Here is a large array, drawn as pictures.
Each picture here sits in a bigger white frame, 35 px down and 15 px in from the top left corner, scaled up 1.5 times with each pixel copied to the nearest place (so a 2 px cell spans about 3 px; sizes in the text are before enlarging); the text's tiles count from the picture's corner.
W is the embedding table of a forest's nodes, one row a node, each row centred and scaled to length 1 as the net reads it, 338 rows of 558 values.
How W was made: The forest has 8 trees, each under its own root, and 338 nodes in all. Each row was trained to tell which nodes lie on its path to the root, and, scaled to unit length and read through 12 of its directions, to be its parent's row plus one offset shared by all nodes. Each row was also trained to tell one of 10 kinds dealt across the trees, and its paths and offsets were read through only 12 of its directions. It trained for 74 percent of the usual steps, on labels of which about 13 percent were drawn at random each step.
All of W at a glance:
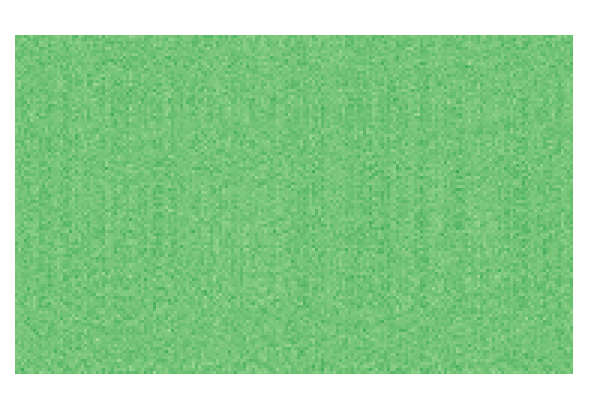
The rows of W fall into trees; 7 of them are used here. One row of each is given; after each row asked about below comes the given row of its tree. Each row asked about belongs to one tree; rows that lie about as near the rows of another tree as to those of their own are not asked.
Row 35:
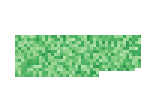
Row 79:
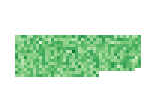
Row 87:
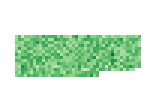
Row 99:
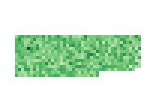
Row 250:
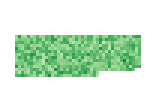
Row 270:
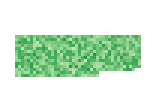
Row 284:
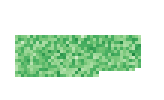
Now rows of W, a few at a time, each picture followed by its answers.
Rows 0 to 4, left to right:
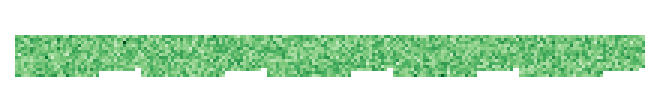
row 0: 79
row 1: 270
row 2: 250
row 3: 79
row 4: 284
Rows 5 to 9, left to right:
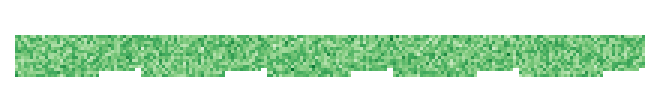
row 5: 35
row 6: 284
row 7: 250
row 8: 250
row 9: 79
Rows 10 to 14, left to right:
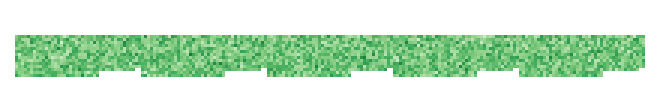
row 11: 250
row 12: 87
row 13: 270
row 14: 250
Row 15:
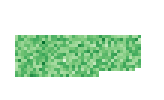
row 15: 79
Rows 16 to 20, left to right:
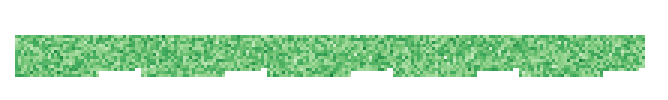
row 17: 284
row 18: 250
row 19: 284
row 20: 99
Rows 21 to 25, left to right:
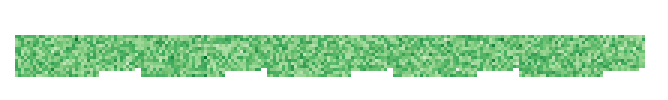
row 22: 79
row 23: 284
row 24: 99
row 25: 87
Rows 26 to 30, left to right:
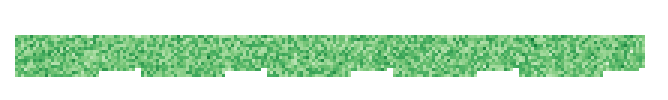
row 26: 284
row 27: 250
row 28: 250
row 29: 87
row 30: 270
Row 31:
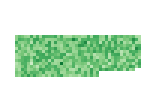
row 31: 284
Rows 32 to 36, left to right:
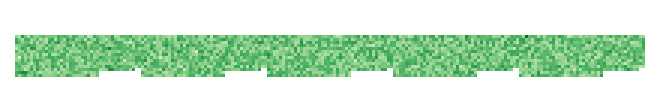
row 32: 284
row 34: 284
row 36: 284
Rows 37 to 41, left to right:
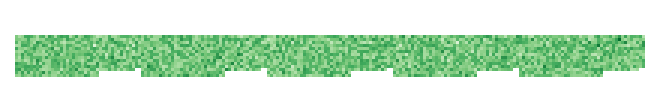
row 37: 87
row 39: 250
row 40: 79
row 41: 284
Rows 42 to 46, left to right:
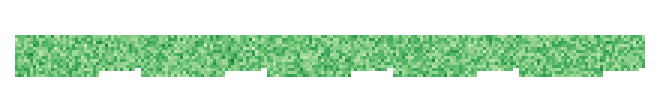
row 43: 270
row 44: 79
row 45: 79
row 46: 284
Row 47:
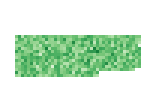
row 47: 270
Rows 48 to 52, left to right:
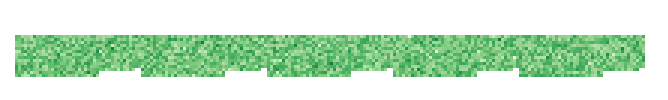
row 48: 87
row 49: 270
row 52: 79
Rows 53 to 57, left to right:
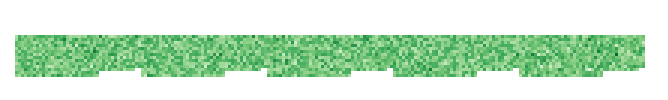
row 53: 99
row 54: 270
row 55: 284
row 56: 270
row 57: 87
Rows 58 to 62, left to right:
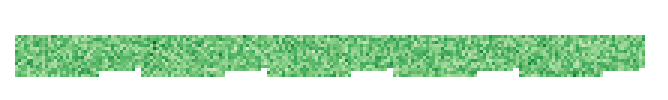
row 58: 250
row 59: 99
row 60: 79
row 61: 284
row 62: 250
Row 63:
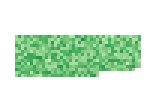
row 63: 87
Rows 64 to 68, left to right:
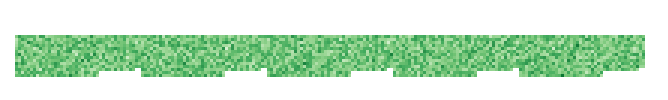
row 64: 270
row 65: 87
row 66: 270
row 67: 250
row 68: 270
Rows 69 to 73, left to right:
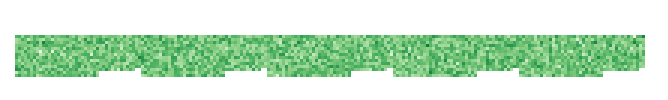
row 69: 87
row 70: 79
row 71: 87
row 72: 250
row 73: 250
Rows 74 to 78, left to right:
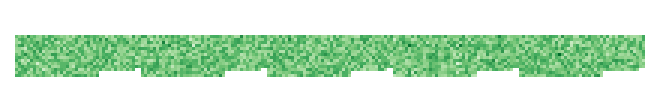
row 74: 87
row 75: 87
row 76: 87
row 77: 270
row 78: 87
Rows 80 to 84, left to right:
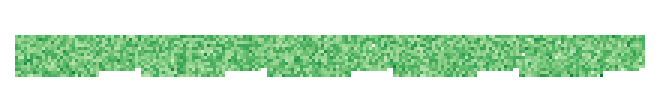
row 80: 250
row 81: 270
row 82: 79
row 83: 87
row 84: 79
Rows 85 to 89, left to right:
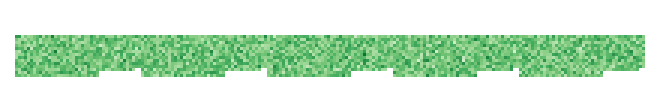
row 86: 87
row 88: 250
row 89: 270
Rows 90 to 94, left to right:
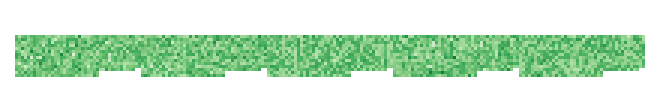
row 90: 284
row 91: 35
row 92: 87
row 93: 250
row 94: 284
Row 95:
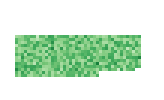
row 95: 87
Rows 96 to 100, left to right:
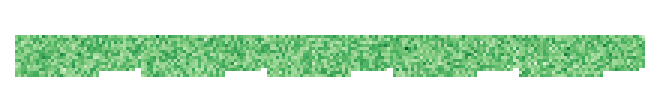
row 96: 284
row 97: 284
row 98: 250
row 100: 284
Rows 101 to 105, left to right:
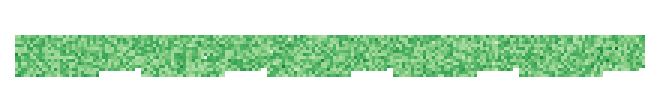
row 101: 79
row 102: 270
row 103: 87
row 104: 250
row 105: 87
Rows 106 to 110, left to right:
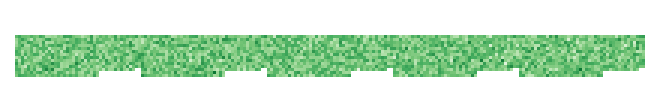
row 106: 270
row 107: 99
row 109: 99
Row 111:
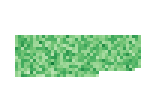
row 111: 270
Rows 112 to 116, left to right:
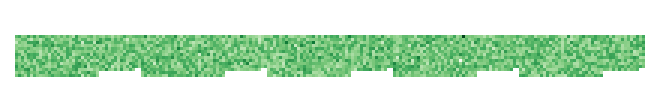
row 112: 87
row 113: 87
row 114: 284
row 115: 87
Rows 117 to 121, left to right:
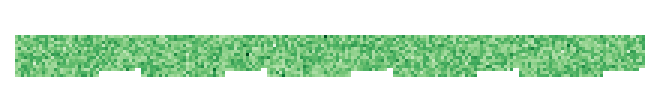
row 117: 87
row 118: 270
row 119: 284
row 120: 79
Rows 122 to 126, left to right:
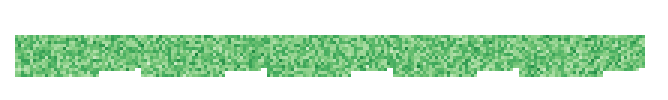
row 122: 284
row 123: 79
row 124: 79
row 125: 270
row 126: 270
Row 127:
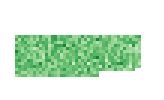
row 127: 99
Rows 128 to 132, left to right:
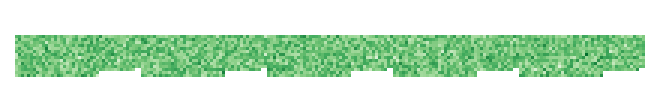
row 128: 270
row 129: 284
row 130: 87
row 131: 270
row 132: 79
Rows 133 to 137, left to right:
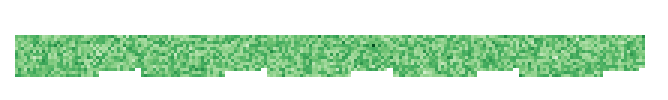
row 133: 79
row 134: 35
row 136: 270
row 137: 250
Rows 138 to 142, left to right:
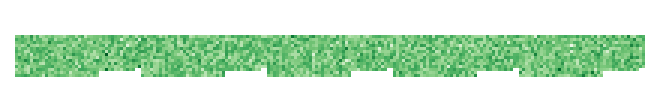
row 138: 284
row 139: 284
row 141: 250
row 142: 250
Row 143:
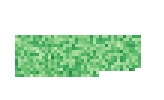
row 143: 250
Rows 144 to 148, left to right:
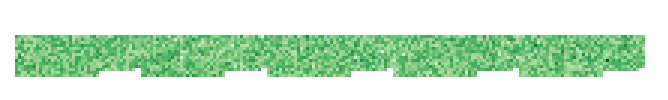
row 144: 99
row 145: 79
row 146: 270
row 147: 284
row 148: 270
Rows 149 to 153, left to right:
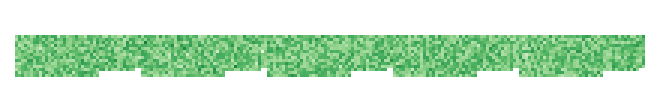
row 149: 250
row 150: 99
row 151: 35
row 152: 87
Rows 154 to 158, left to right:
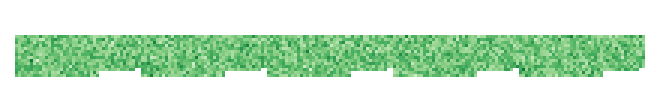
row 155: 270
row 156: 250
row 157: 87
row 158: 270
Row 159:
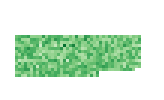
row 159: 87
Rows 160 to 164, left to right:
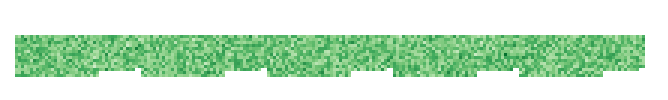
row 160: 284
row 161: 250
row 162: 270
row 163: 250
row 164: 87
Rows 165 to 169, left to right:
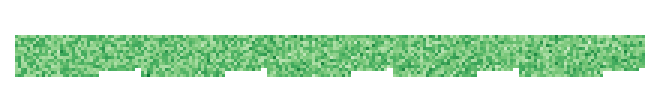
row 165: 35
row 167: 270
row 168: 87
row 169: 250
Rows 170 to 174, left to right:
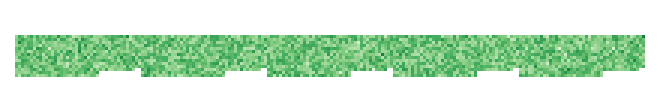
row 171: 87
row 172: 79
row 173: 87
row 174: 250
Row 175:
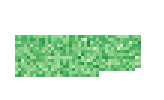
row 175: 79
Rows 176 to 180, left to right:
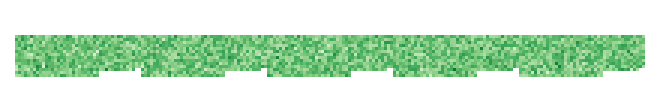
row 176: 284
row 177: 87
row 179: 250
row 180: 270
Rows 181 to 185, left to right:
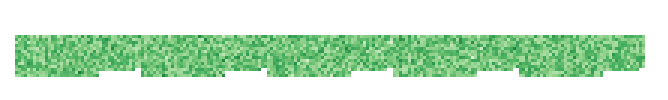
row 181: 250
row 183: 270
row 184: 284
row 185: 270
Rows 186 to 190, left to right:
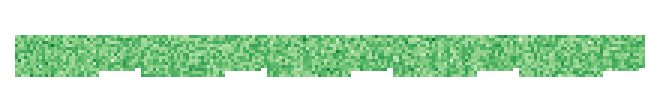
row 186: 79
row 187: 35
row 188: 250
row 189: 270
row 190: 250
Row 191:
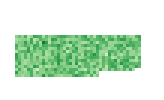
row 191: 99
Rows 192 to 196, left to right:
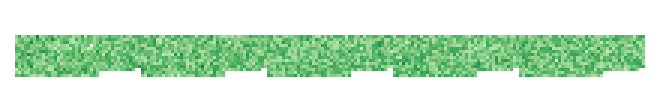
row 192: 250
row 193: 270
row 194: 250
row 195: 79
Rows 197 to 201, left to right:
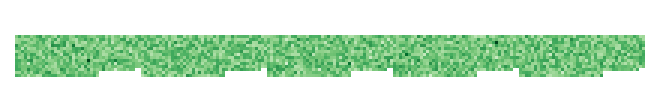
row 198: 284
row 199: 87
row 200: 87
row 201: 284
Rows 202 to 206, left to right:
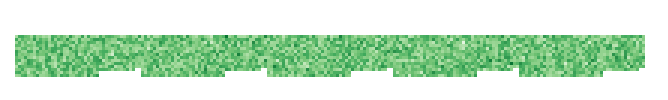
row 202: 79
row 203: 250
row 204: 87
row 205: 250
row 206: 270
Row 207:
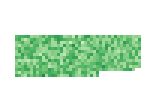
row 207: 87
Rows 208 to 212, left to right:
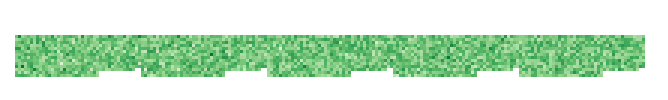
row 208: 250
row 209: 87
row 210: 284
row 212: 87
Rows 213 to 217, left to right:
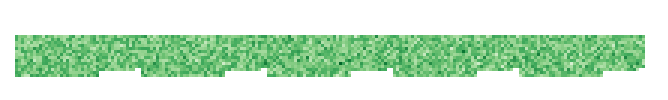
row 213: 79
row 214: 250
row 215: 250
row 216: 270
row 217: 270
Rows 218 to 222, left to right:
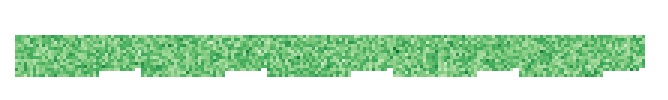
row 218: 87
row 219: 99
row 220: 87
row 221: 270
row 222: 79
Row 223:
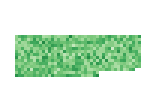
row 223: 79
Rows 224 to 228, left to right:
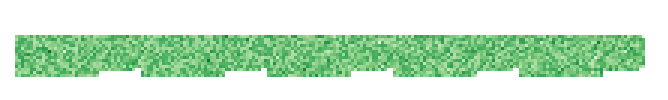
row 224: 270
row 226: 270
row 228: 284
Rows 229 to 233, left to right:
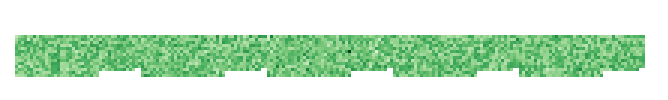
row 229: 270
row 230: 250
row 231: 250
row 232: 87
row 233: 250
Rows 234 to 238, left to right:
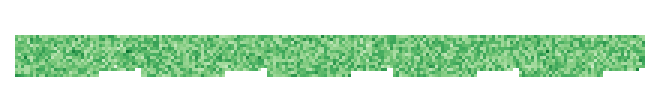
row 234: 79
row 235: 270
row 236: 35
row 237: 284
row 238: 284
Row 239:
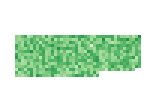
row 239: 79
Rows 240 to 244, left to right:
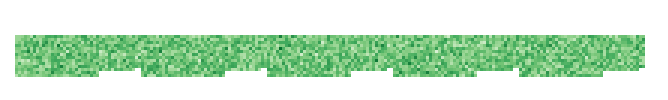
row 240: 87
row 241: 87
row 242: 87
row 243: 250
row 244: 87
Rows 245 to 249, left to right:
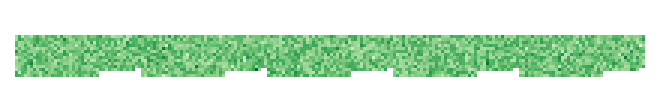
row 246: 270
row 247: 79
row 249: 87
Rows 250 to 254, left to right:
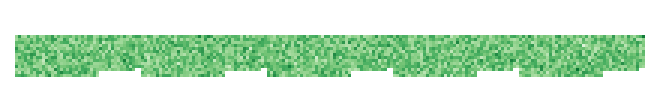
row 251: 79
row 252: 250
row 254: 250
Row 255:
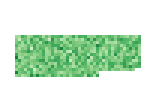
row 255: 79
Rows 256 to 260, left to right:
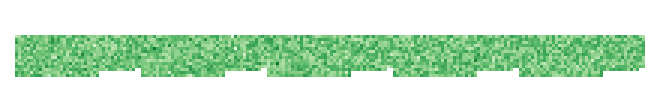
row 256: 79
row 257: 250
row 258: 284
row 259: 35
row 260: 284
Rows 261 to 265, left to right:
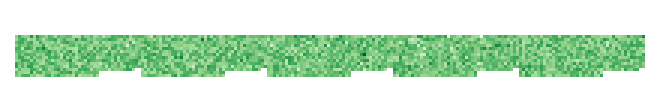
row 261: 270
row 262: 270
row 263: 87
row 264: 270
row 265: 250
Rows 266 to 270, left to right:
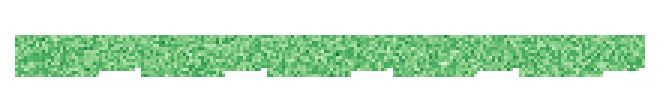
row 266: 284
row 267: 250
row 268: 250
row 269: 270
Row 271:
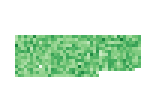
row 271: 250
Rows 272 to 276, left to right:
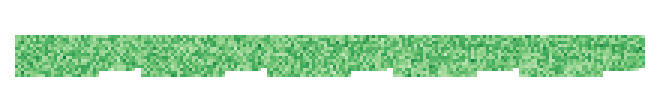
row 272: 87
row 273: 87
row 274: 284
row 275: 284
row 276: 284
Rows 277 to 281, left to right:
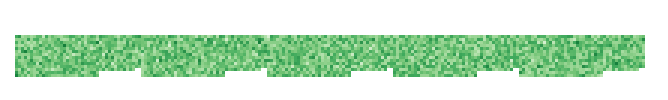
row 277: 35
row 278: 284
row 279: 79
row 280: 79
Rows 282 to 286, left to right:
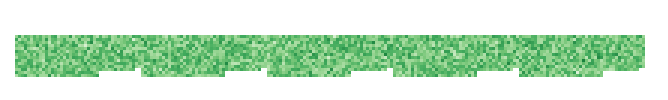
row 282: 250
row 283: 284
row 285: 270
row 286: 270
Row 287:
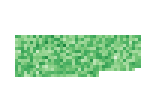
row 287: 87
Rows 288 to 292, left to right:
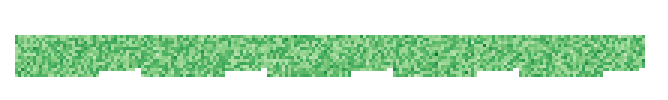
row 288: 284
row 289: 79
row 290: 87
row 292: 79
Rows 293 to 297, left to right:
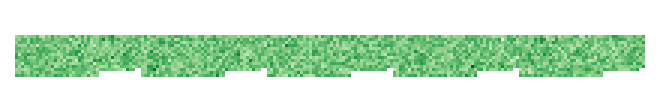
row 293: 79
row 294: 87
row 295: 35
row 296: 79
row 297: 79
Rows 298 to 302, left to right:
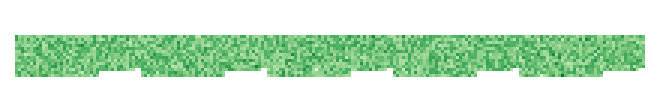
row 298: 284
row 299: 87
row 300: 284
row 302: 270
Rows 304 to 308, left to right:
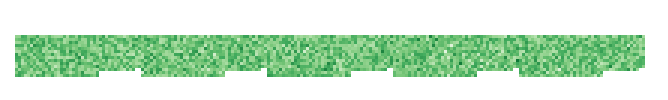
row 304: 79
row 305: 270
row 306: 79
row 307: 79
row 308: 270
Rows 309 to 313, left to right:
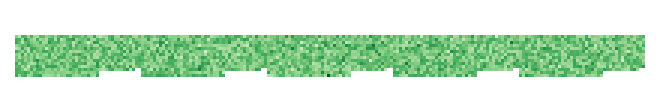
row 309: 284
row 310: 79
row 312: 79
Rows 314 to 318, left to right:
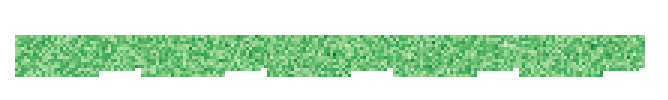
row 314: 87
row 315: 284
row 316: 79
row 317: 284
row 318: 284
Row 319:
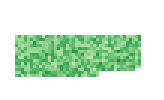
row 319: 250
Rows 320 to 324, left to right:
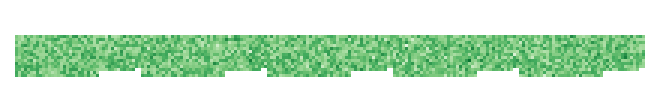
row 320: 250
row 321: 250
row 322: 250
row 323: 270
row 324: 270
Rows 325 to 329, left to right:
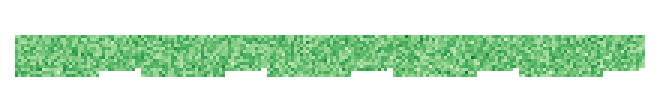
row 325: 79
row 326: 79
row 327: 284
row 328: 270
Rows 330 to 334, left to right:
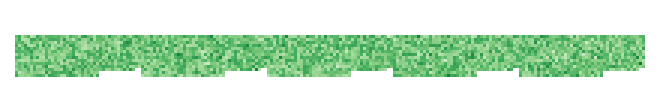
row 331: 270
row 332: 284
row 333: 99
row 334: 99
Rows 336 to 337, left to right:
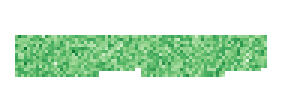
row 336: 79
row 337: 87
